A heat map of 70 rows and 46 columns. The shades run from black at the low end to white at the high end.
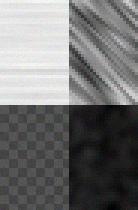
The table splits into 2 rows of 2 panels. Panel 1,1: very high, streaked across, faint in contrast. Panel 1,2: middling, slanting down to the right, strong in contrast. Panel 2,1: low, checkered, faint in contrast. Panel 2,2: very low, blotchy, faint in contrast.
